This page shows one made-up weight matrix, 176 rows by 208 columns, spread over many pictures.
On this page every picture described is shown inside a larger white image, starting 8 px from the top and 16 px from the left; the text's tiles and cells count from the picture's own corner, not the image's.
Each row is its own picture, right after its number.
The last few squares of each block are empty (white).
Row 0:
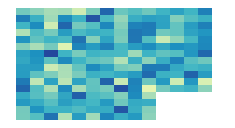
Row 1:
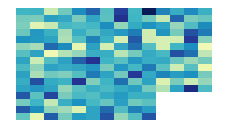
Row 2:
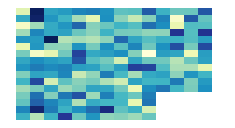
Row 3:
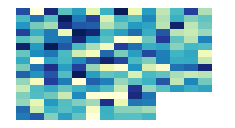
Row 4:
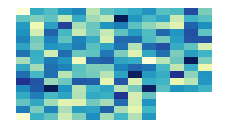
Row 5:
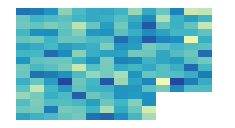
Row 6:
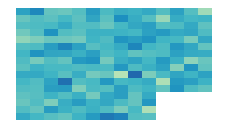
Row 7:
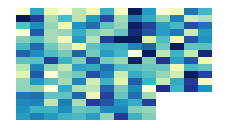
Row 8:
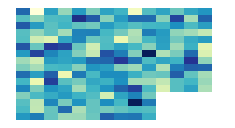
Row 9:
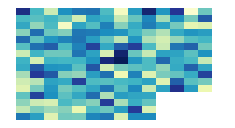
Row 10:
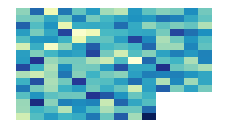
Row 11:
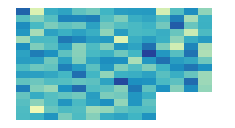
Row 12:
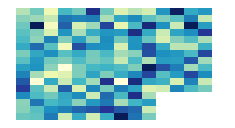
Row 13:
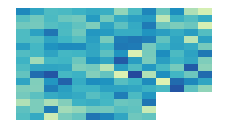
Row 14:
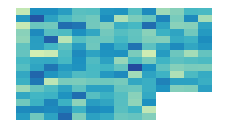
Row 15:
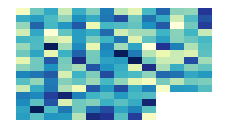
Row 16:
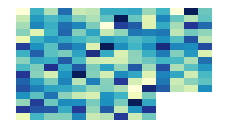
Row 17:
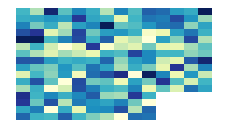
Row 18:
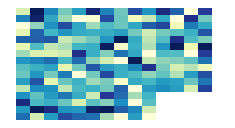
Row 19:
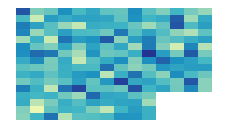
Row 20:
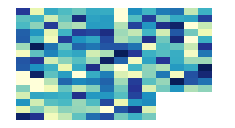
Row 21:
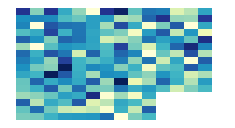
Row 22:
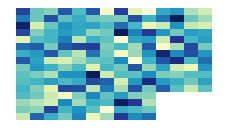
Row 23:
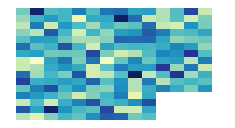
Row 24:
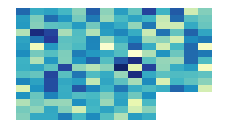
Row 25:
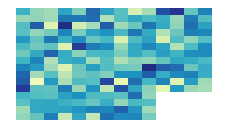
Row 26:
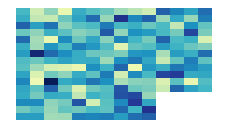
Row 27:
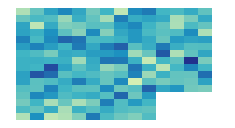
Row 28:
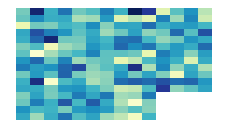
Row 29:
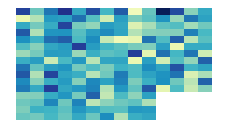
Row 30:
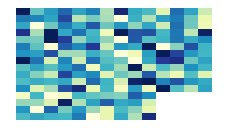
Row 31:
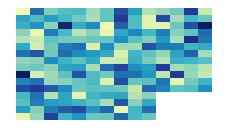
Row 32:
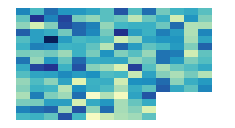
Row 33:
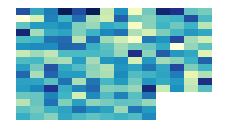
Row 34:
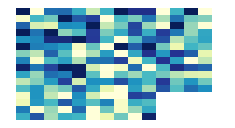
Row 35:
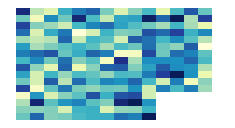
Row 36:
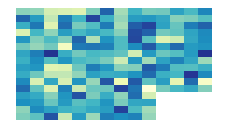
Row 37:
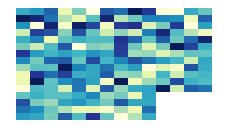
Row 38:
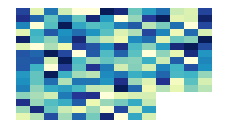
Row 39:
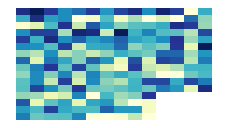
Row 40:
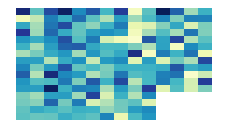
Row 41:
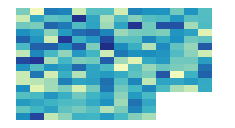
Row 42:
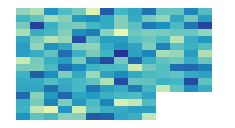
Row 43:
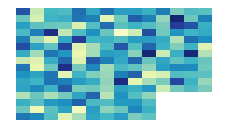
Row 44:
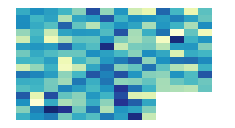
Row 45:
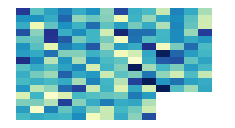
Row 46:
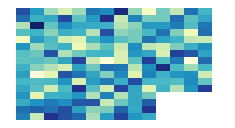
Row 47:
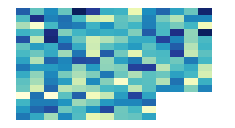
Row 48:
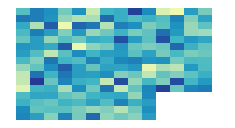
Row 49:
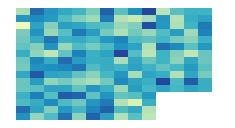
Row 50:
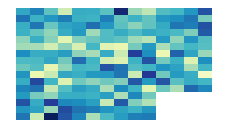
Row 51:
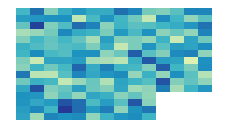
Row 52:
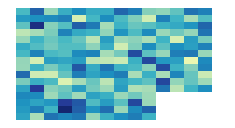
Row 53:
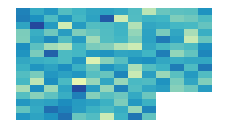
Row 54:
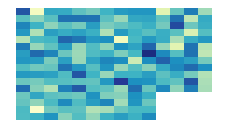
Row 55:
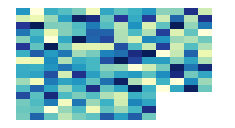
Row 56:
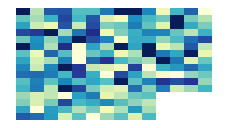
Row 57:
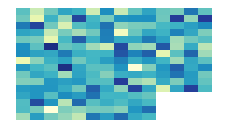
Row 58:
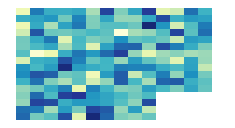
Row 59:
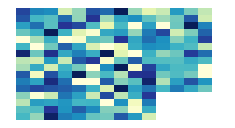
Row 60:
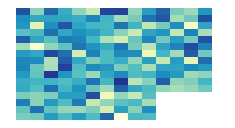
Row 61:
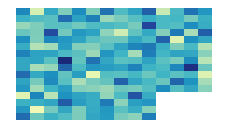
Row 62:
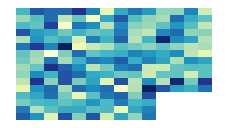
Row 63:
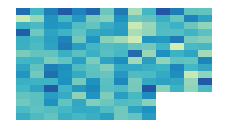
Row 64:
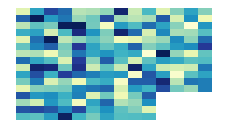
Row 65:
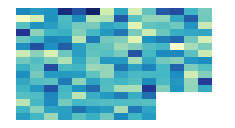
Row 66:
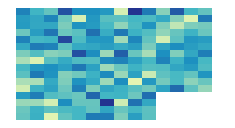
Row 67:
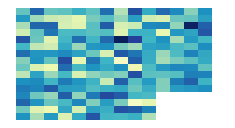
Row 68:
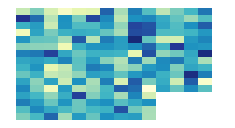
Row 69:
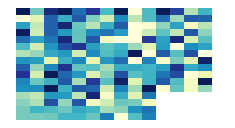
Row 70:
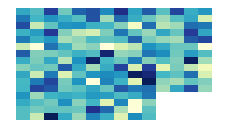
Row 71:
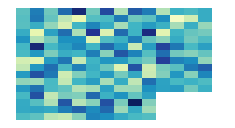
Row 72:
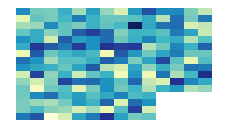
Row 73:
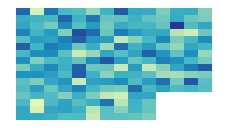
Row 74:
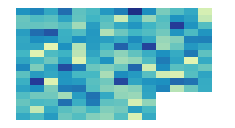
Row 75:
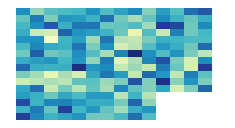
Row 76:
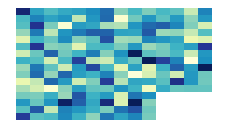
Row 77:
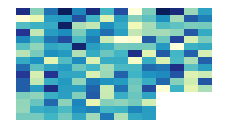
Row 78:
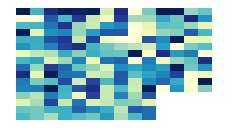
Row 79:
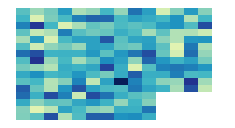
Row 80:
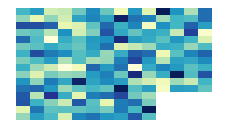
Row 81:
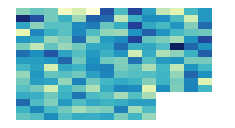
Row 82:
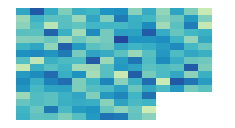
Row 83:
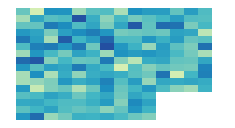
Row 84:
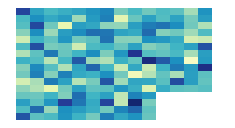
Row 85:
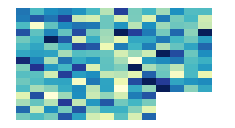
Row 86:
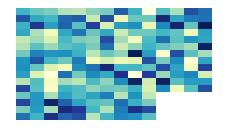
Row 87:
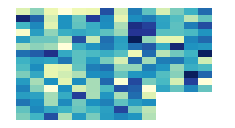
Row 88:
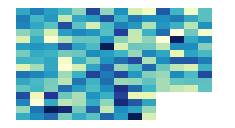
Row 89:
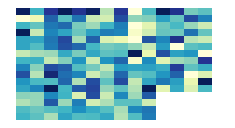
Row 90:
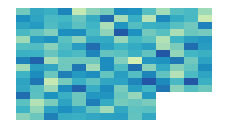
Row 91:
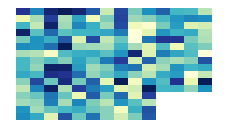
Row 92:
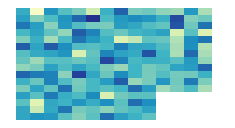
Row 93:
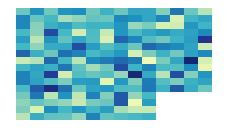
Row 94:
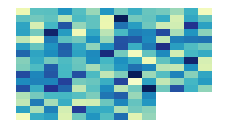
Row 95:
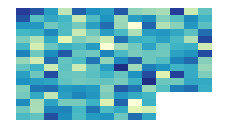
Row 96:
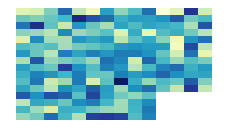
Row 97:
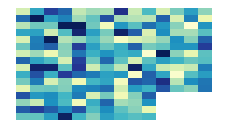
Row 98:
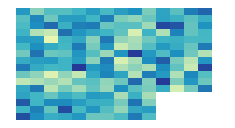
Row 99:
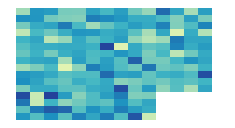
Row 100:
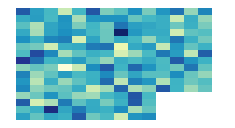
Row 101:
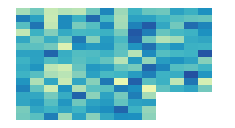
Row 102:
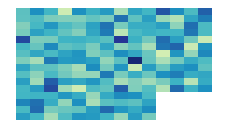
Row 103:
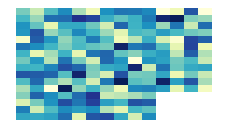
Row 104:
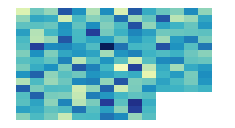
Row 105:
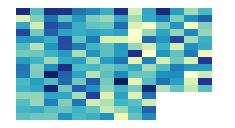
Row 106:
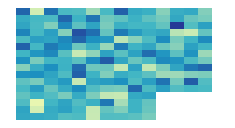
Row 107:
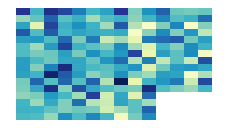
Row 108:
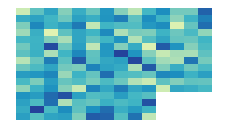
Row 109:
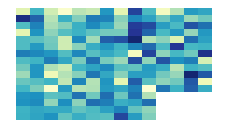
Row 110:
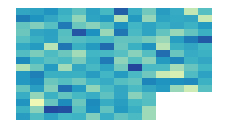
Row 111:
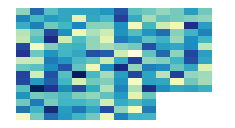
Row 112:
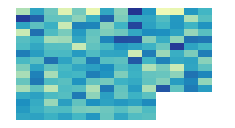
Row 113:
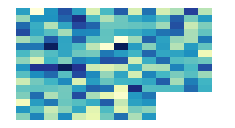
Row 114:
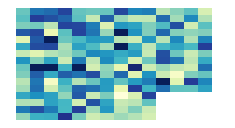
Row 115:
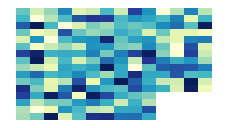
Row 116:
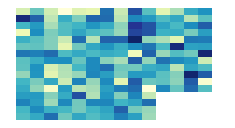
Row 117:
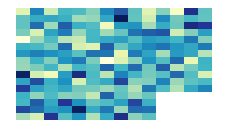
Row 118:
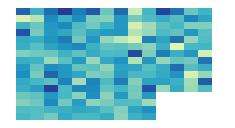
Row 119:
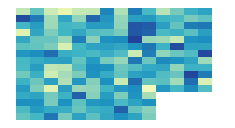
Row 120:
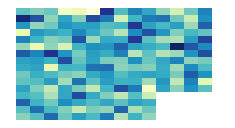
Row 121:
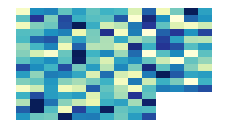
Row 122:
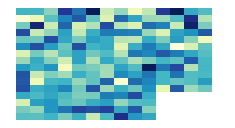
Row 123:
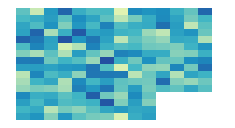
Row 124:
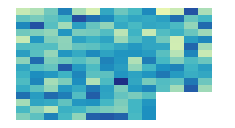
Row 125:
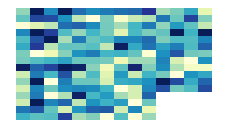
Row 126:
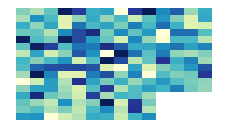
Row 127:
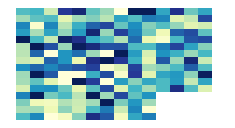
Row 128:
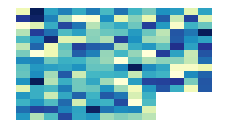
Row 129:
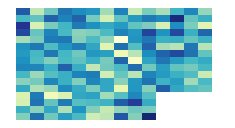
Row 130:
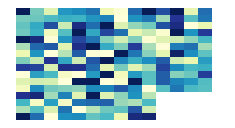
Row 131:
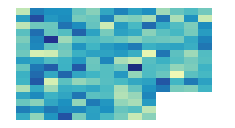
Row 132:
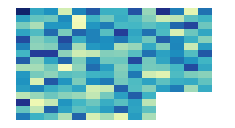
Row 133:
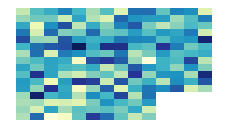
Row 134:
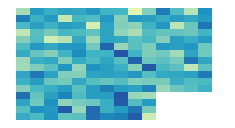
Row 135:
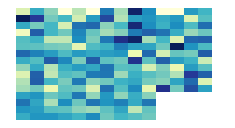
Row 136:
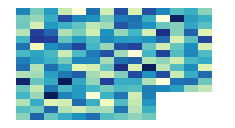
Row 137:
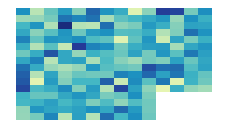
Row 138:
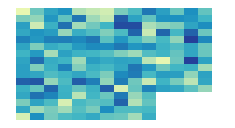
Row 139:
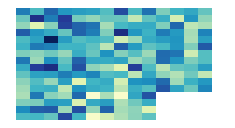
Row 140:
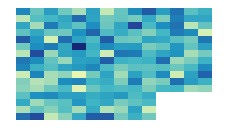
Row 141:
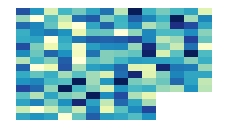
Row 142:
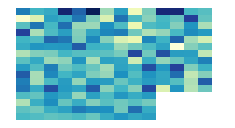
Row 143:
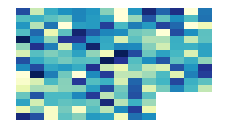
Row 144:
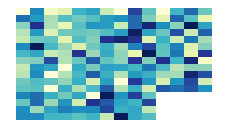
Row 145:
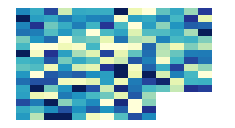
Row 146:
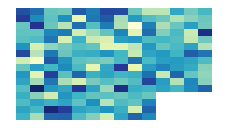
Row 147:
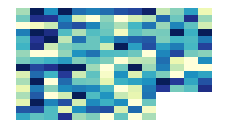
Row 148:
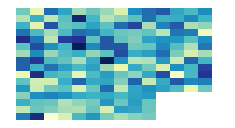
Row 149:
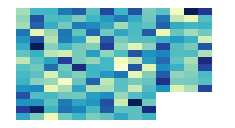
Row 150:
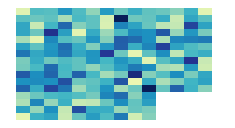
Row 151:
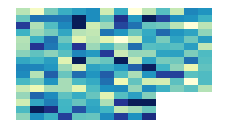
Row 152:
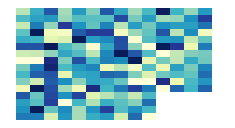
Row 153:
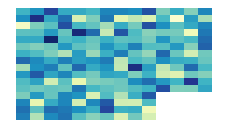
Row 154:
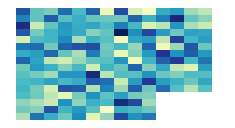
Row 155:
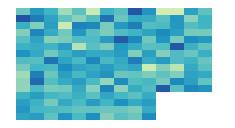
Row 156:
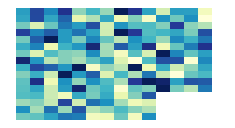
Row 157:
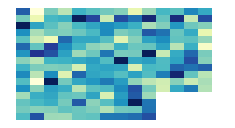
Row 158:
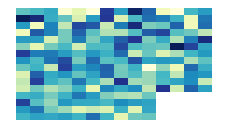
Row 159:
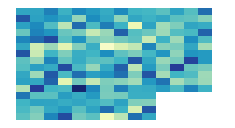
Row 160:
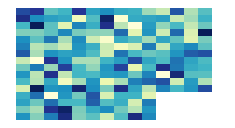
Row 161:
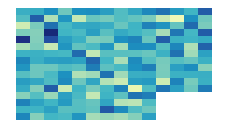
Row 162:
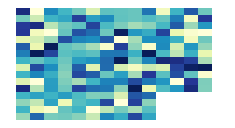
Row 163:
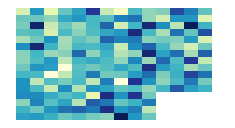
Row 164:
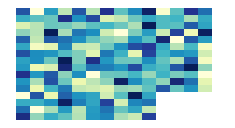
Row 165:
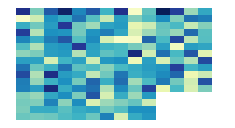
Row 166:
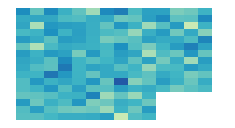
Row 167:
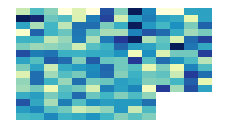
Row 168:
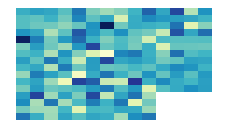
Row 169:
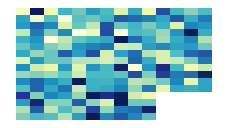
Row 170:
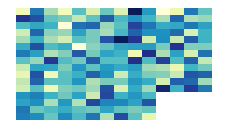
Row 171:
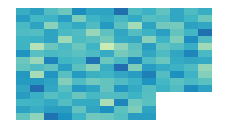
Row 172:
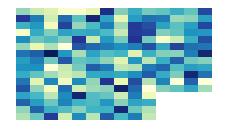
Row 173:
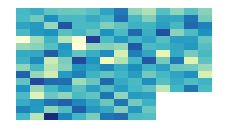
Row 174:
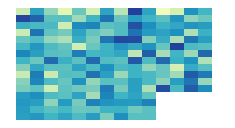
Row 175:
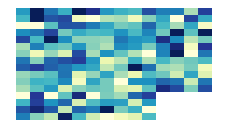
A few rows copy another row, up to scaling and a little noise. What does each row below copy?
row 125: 147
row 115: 79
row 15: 108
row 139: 32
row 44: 88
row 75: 98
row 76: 84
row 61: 164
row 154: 22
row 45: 30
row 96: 124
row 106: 73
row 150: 94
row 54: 11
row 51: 52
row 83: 41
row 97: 64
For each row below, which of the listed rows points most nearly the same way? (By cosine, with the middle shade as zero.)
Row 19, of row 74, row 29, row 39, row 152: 74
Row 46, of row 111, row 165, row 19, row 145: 145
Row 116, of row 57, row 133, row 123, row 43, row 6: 6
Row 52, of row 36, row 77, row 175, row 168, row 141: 36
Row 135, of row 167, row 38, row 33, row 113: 167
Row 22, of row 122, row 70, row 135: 122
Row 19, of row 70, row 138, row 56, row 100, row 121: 56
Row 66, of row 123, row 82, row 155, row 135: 123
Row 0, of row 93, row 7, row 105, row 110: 7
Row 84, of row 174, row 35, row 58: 174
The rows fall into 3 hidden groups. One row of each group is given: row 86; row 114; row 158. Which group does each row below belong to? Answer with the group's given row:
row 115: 114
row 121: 114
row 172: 158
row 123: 86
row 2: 114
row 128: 114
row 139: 114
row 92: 114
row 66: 86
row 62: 158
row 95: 86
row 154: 114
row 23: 86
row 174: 158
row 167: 158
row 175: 114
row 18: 114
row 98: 86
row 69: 158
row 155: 158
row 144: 158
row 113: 114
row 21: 158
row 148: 86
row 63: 158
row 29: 158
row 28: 114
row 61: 114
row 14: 114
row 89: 158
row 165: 158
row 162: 114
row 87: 158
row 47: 114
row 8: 114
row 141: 114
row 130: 86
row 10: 114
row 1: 86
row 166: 158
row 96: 114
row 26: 114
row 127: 86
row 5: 86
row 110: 114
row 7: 158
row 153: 114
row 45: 114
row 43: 114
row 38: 158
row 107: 158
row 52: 86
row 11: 114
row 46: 86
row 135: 158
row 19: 114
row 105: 158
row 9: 86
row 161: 114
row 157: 114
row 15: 114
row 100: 114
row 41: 86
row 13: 86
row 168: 86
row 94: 86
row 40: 158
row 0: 158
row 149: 86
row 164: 114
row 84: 86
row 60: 158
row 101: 158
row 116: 158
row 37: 158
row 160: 86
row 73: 114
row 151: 114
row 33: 158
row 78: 158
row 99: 114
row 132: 114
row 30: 114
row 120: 158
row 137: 158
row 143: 86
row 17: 86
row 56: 114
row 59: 86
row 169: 114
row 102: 114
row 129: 114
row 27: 86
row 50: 86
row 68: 158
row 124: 114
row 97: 114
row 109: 158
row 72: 86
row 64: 114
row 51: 86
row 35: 114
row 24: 86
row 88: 114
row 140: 86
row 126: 86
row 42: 114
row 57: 114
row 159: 86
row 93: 86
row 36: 158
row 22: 114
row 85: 114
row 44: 114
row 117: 86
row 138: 86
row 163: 158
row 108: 114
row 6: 86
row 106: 114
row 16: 86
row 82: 86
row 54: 114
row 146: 86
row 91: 158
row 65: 158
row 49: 114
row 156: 114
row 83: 86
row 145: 86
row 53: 86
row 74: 114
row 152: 114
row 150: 86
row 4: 86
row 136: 86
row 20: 86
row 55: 114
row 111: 86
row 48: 158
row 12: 158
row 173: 86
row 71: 86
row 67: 114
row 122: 158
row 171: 86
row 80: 114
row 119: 158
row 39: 114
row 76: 86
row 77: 158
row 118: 158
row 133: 86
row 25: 158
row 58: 114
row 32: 114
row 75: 86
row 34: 114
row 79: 114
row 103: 114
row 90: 114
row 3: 114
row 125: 114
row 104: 86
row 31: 86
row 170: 158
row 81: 158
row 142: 158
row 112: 158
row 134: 114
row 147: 114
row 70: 86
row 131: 114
